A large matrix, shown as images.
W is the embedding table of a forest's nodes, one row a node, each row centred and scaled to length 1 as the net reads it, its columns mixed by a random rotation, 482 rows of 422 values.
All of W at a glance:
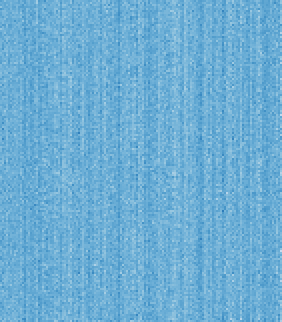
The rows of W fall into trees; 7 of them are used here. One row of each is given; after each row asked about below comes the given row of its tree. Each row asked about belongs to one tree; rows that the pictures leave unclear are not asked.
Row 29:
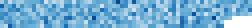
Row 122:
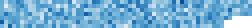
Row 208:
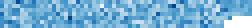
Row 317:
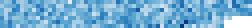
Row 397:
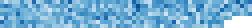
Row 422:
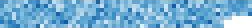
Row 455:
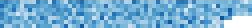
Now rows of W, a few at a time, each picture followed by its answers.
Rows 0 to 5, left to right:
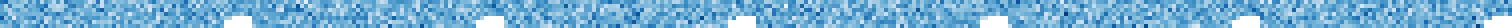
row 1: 422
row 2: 317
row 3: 422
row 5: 29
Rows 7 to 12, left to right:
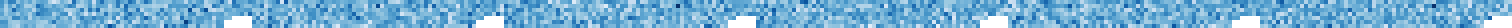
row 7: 317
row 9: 208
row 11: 317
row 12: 208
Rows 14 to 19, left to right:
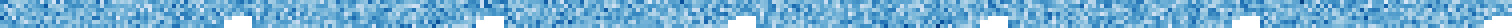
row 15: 317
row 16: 397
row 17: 317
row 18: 317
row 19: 397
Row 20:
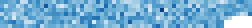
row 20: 422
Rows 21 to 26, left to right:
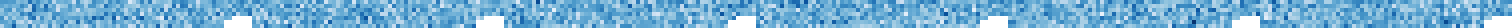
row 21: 422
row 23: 397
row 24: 397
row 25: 317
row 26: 317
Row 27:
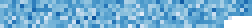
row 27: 422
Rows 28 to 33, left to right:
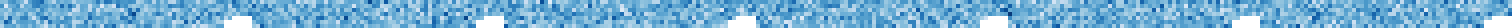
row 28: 317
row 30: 455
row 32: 29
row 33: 422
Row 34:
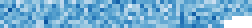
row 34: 29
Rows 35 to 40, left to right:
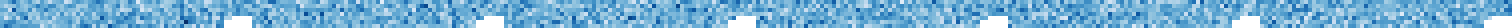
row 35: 317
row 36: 208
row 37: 208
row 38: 397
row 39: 455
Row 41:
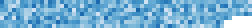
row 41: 397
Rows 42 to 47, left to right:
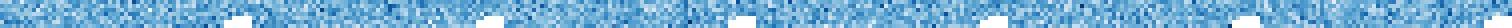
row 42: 29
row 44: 317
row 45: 397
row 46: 422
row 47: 317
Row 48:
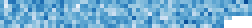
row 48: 317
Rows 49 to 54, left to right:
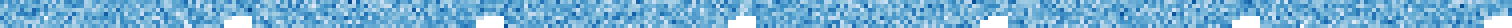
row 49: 422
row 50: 422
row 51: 455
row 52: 208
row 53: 422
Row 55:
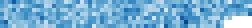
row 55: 317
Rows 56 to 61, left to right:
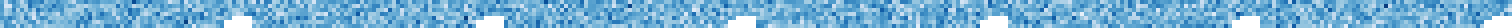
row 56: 317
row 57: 29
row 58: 397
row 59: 317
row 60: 29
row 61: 397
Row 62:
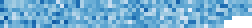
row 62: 397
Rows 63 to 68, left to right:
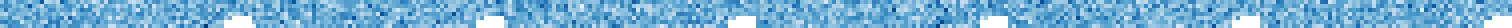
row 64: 317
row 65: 317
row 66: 317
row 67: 208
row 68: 208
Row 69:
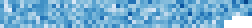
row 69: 317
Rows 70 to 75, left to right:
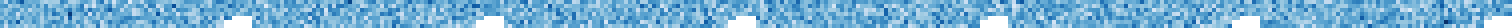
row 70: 208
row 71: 397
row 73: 317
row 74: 317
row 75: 317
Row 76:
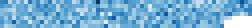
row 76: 422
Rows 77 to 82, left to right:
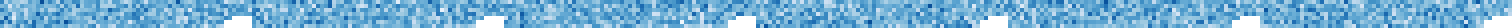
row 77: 397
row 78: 397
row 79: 397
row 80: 208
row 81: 397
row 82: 208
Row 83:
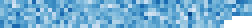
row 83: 397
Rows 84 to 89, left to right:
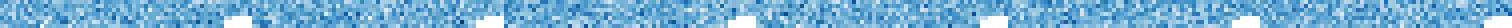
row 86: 455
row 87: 422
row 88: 397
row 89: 422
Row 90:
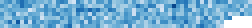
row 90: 208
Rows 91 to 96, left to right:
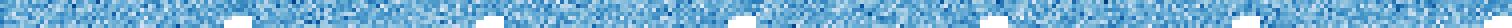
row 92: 397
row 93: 422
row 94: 422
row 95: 422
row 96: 397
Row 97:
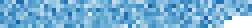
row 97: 208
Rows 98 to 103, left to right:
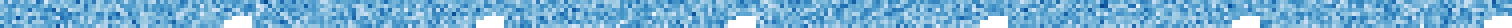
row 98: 455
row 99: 317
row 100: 397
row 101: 397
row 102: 397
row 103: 317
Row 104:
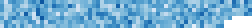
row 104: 317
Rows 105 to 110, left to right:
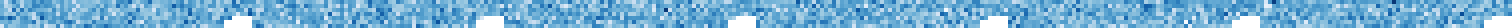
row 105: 317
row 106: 317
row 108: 397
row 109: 397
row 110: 317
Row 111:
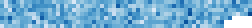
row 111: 317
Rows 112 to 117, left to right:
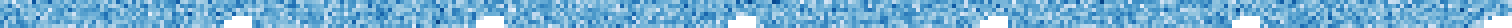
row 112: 397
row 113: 317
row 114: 317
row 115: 208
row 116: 122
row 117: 208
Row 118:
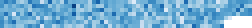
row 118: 422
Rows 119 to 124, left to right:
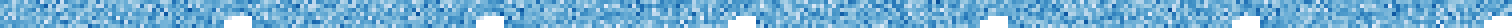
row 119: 422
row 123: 422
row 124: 397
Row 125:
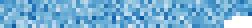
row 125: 422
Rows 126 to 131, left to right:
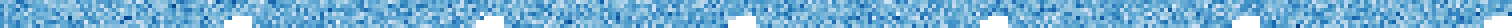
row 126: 208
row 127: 208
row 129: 422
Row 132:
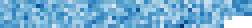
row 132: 317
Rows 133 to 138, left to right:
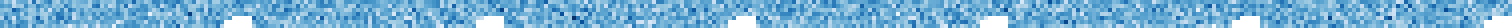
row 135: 208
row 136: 422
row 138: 208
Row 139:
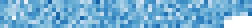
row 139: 422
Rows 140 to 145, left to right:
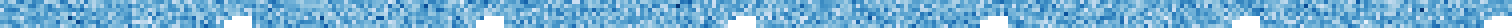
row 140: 208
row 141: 208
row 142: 208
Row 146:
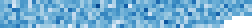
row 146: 397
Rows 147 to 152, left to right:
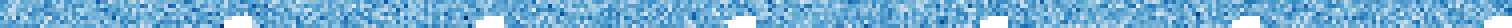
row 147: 422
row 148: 29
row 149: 422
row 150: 317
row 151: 397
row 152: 422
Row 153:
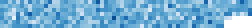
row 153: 422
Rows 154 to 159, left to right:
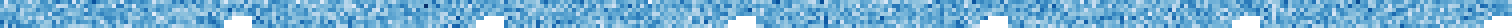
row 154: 122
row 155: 208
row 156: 397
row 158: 422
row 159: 397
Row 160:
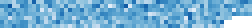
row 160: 397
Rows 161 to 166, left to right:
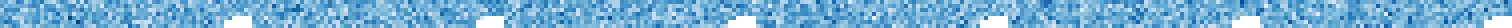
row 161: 208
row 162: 422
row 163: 397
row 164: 208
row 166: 317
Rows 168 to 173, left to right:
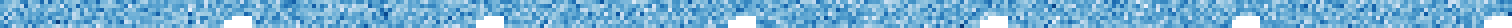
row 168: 397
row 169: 317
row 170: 422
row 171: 208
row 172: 422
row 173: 422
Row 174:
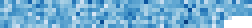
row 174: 317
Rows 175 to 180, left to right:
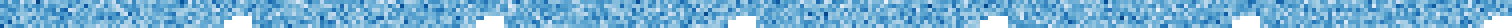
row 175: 455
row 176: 208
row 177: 317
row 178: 208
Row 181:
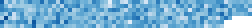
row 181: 397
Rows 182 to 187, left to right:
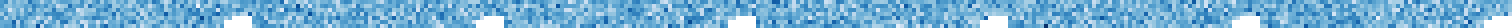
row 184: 317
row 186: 422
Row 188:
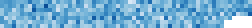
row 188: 422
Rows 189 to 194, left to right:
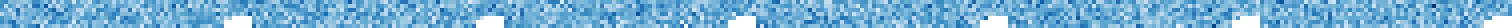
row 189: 422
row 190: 422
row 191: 397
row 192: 208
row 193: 208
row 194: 208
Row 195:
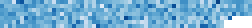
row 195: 208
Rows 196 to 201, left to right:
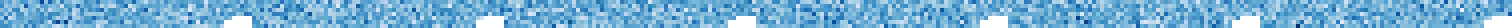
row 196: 397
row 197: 422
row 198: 397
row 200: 208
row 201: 422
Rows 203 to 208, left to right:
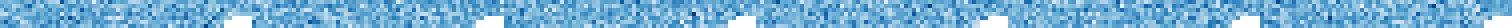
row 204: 397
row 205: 397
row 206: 208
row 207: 208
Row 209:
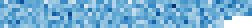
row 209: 208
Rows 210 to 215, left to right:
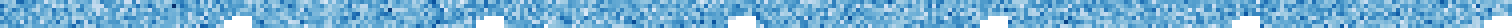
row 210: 208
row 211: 317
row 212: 422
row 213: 29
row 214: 397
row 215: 455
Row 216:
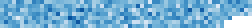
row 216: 208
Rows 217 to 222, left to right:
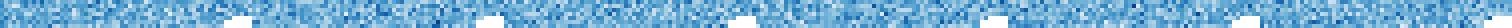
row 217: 397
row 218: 317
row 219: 29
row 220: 317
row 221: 397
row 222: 208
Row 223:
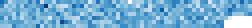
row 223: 422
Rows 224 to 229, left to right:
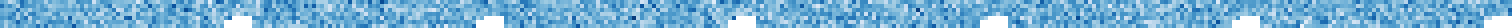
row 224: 208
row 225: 317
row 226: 208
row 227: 422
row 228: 208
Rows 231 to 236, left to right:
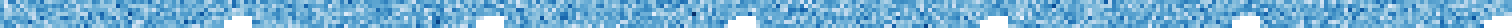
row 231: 317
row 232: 317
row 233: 397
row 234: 422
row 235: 422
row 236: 29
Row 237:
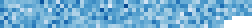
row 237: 397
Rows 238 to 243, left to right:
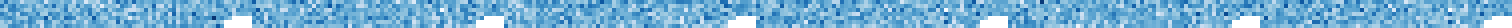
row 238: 29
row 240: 397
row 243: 397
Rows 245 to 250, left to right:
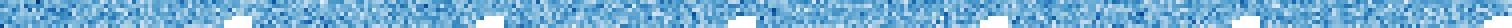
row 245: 455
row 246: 208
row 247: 397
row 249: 317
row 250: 397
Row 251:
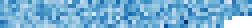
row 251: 317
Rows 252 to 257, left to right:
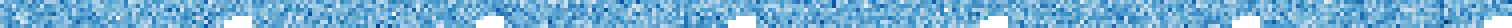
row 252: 208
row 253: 422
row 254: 29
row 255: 397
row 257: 317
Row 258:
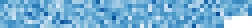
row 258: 422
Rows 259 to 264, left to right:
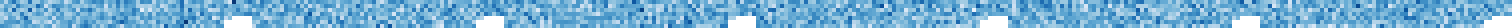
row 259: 317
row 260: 422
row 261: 317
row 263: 317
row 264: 397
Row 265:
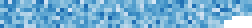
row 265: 455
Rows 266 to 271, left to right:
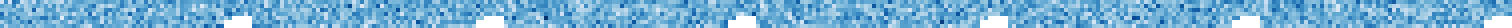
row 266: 29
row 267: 397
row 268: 317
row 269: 317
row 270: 208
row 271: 317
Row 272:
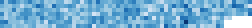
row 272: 317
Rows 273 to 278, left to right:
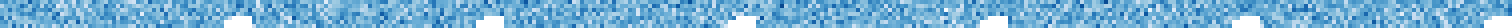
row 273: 422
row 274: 317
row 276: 397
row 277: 422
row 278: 422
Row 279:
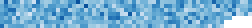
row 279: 455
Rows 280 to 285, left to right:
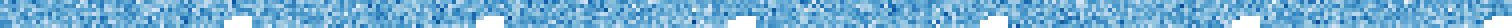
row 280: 317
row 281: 317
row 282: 397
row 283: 397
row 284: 208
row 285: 397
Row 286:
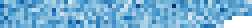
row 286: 208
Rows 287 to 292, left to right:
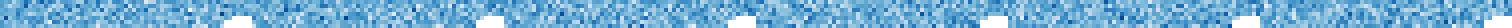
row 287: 397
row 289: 422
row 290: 422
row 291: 422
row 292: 317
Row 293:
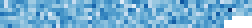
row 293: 122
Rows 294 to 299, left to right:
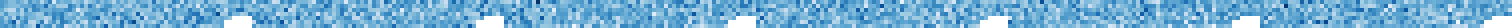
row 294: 422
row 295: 29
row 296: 397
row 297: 397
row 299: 397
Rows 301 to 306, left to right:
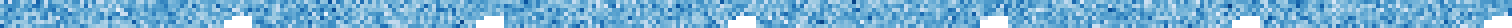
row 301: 455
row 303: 208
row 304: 422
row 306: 317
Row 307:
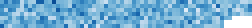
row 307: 455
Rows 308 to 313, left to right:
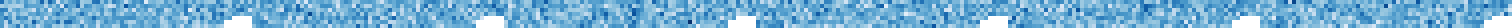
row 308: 397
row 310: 317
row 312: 397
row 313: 397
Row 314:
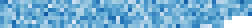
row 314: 422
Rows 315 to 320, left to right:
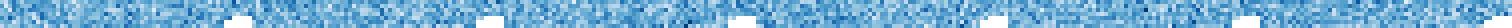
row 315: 317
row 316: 317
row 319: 317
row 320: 397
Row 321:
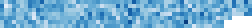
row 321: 317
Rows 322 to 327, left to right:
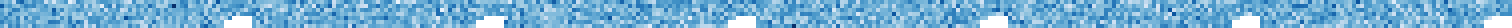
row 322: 208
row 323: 397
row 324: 397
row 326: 422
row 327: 422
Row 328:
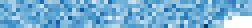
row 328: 208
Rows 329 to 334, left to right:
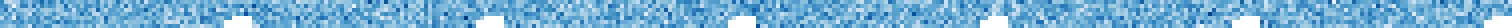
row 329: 397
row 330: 29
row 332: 455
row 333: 317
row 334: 122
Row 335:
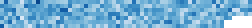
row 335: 455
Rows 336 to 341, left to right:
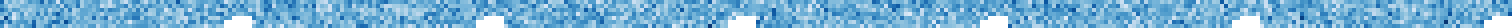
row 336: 397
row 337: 317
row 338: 208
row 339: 397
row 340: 455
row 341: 317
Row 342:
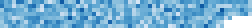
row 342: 208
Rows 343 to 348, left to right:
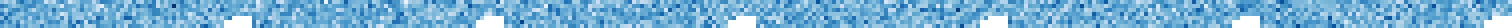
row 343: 208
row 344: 122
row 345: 208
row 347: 422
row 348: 208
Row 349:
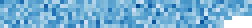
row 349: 208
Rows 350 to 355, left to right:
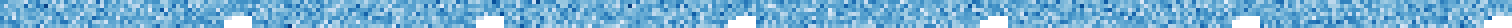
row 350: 422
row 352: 397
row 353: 397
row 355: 208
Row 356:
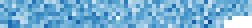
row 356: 208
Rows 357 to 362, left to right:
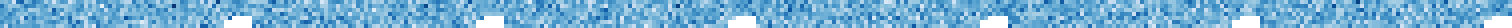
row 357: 208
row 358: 208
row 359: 422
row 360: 422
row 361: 455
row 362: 422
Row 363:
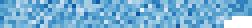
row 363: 422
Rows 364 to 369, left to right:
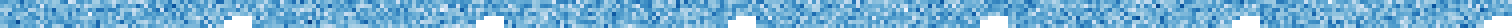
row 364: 208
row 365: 397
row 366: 122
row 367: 422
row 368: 208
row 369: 208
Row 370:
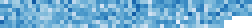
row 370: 397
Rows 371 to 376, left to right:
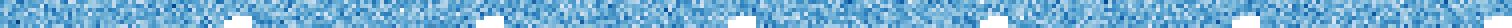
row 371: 208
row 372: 29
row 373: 422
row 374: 122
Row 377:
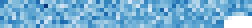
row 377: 422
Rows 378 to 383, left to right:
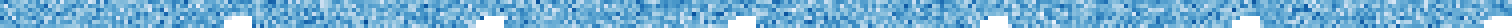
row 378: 422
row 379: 208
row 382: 317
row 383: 422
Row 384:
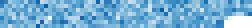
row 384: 422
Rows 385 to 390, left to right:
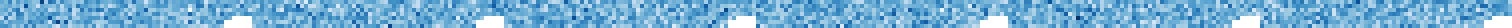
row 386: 422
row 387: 208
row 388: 455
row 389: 208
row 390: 397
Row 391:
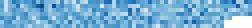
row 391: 317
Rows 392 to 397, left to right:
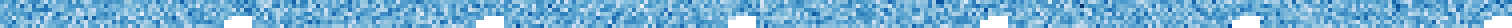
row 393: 397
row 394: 422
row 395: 122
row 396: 422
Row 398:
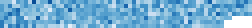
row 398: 397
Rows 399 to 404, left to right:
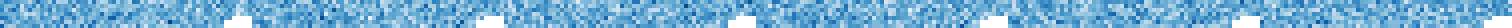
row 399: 455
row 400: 208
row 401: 317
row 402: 208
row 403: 317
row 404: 397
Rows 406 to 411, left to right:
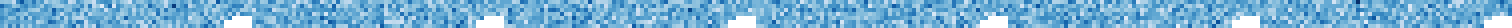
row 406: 208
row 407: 208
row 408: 208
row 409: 208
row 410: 208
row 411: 422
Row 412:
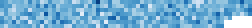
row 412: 422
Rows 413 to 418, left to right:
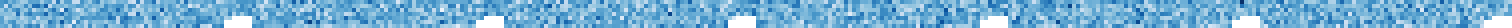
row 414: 397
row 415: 422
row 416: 317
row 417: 317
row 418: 208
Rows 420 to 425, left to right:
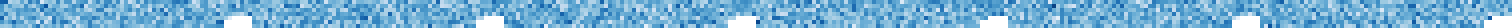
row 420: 422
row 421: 422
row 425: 208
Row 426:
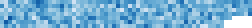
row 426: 317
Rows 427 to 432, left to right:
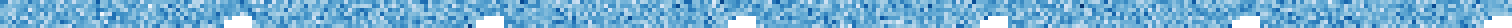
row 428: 29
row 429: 208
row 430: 208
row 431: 422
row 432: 208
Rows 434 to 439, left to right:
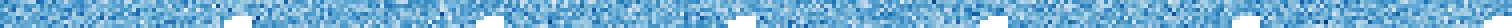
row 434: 455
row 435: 397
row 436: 29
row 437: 397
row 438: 422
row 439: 397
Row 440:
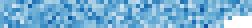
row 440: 208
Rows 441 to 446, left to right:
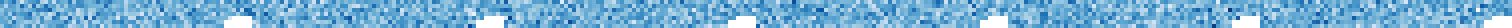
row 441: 422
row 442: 29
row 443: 397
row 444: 455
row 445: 208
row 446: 397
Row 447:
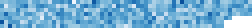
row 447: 122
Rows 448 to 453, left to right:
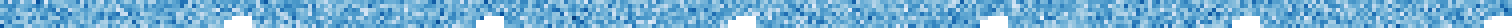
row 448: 455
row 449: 317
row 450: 208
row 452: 317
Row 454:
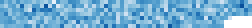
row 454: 422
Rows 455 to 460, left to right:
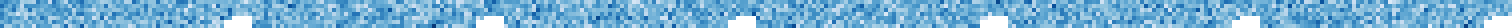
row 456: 317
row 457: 422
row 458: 422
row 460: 208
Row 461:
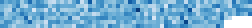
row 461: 317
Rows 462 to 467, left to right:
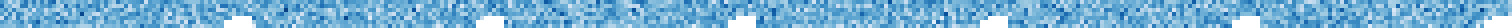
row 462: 397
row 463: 422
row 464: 122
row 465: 397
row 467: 208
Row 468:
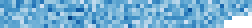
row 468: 208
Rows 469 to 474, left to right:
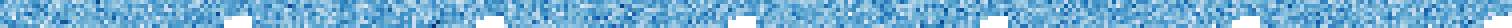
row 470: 317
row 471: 317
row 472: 317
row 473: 397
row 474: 208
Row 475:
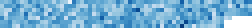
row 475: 317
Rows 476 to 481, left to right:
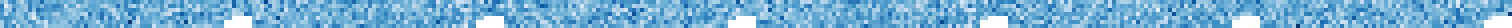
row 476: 317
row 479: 317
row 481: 422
